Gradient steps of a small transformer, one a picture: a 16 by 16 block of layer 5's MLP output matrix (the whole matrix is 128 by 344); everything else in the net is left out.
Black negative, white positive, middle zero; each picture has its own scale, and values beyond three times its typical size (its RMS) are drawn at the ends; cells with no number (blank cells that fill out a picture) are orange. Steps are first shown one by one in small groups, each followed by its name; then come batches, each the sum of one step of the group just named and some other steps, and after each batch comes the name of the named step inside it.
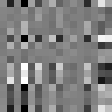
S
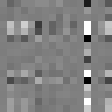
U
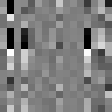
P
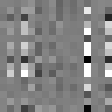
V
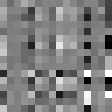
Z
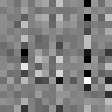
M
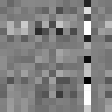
U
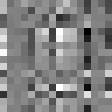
Z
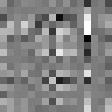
U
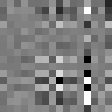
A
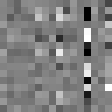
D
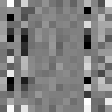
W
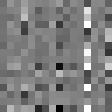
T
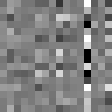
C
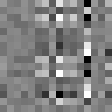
T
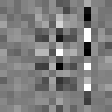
D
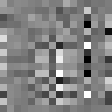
C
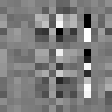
D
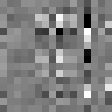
D
